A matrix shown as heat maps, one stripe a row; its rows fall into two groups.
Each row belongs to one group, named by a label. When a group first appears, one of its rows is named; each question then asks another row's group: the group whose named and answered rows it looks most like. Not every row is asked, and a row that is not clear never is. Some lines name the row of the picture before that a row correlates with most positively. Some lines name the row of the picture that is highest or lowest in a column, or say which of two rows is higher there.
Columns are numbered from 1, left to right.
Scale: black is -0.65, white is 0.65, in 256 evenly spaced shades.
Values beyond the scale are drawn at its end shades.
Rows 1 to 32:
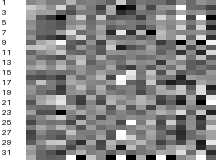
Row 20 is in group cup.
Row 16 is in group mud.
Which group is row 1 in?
mud
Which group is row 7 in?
mud
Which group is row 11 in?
cup
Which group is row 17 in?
mud
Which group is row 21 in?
cup
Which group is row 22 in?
mud
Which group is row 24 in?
cup
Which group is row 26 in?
cup
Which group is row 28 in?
mud
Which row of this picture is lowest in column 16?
9
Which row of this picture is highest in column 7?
32
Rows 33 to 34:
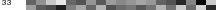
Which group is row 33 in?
cup
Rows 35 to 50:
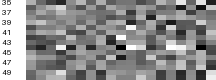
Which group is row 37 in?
mud
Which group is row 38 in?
mud
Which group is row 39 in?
mud
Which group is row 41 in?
cup
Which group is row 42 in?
mud
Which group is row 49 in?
cup
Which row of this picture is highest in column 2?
39
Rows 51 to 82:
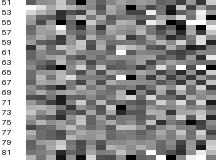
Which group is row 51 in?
cup
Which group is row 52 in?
mud
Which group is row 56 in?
cup
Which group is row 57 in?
cup
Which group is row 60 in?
mud
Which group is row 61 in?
mud
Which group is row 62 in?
cup
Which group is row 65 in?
cup
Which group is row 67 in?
cup
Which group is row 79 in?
cup
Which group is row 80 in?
cup
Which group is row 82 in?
mud
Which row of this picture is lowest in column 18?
56
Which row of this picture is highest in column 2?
52
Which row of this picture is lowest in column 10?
72
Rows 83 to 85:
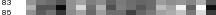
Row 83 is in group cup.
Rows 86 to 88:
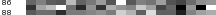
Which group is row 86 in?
mud
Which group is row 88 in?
mud
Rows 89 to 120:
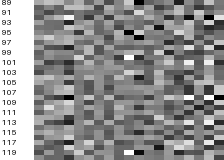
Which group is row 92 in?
cup
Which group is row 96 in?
mud
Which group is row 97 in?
cup
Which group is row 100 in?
mud
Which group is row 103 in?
mud
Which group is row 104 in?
mud
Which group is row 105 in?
mud
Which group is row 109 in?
cup
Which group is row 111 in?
cup
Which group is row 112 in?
mud
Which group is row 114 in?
cup
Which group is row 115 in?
mud
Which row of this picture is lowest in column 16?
92
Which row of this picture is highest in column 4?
92
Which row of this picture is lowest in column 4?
108
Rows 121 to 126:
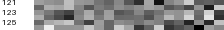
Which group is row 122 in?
cup
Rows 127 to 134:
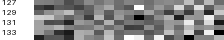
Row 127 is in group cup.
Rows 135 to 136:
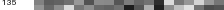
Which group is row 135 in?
mud
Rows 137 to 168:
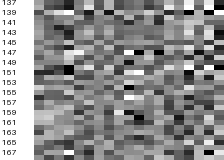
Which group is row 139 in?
cup
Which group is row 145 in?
cup
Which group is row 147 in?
mud
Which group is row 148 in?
cup
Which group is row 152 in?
cup
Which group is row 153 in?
mud
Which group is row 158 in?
cup
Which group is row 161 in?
mud
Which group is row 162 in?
cup
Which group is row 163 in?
cup
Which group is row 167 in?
cup
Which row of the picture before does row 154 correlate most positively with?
136
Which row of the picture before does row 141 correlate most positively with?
136
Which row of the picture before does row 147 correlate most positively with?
136
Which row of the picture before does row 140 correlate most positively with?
135
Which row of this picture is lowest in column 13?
147
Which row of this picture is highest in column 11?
151
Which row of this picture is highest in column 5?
147
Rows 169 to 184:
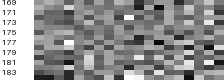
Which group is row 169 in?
mud
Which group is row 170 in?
mud
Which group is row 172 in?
mud
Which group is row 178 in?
cup
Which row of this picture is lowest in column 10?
182
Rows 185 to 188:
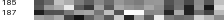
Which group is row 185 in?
cup
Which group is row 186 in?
cup
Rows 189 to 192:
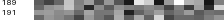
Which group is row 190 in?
cup
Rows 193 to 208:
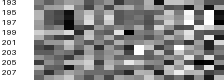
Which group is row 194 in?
cup
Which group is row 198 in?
mud
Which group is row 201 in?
cup
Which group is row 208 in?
cup
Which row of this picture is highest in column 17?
198
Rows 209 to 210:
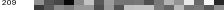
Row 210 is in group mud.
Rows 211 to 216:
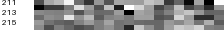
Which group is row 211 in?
cup
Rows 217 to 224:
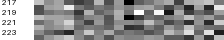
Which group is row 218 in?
cup
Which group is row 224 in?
cup
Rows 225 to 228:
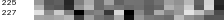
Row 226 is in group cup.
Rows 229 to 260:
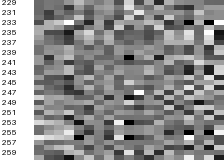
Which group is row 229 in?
mud
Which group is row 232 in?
mud
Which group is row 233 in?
cup
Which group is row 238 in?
cup
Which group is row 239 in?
cup
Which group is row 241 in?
mud
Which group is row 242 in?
cup
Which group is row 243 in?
cup
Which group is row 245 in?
mud
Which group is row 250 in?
mud
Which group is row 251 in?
cup
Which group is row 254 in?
cup
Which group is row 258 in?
cup
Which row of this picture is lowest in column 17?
249
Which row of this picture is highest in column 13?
234
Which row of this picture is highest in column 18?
235
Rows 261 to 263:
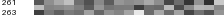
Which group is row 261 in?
cup
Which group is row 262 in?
mud
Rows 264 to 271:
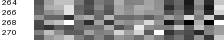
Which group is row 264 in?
cup
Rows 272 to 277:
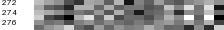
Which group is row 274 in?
mud
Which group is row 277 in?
cup
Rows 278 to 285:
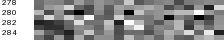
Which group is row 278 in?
mud
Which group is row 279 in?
cup
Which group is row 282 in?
mud
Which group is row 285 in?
mud
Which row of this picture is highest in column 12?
279
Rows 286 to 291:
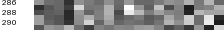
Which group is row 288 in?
mud
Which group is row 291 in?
cup
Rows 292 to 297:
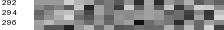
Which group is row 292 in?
mud
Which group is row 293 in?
mud
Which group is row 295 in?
cup
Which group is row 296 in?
mud
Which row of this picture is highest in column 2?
296
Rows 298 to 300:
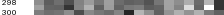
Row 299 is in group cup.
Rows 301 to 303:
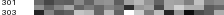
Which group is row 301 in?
mud
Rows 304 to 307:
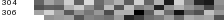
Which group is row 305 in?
mud
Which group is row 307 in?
mud
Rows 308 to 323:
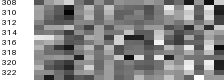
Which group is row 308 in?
cup
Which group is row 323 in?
mud
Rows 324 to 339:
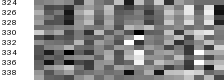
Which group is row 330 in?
mud
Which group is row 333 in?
cup
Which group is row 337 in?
cup
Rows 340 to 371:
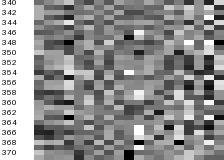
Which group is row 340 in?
cup
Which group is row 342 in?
mud
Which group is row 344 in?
cup
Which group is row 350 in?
mud
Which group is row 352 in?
cup
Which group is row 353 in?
cup
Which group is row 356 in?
cup
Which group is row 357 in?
cup
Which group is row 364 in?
cup
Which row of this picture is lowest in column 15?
368
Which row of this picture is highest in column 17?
366
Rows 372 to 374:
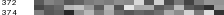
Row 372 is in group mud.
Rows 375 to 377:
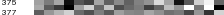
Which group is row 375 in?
mud
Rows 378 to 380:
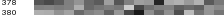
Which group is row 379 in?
mud
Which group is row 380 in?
mud
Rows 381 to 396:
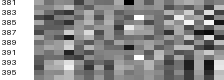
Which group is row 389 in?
cup
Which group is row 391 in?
mud
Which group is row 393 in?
cup
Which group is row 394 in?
cup
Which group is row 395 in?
cup
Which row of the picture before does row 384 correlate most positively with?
378
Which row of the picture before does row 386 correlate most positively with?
378
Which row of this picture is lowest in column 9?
386
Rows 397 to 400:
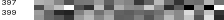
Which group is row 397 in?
mud
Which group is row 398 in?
cup
